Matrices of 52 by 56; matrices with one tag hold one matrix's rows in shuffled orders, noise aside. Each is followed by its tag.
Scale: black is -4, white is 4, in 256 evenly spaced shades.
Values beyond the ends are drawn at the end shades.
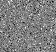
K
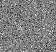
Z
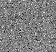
Z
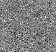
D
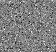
Z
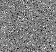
D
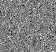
K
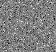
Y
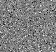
K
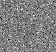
Y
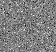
Y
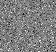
K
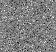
D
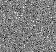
Y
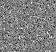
Y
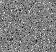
Z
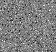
Z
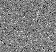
Y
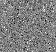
D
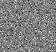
Z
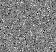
Y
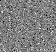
K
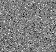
K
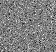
K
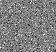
Z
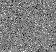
Z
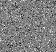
Z
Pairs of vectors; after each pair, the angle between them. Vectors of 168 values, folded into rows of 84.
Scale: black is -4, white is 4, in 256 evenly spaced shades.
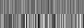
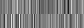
orthogonal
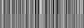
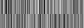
partly opposed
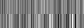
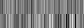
nearly parallel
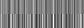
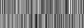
partly aligned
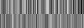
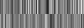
nearly opposite
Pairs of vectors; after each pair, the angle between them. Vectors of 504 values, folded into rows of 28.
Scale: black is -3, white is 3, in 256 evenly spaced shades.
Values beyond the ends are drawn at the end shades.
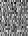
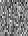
partly aligned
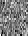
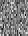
partly aligned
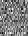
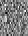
orthogonal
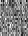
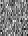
partly aligned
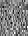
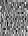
partly aligned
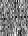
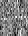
nearly opposite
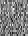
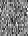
partly aligned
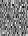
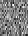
nearly opposite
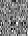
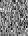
partly aligned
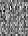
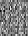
nearly parallel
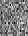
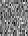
nearly parallel
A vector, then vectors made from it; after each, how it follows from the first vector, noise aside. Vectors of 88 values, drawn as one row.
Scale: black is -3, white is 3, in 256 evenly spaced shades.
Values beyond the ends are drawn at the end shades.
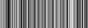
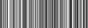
sign-scrambled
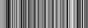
copied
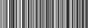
sign-scrambled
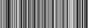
copied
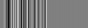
partly zeroed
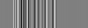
partly zeroed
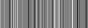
partly zeroed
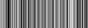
copied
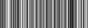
negated
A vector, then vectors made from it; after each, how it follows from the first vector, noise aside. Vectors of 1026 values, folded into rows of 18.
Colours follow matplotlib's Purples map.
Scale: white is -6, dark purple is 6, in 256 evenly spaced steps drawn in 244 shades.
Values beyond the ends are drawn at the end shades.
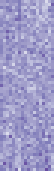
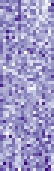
scaled up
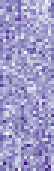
scaled up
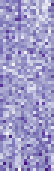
scaled up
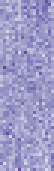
negated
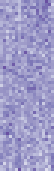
negated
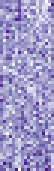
scaled up
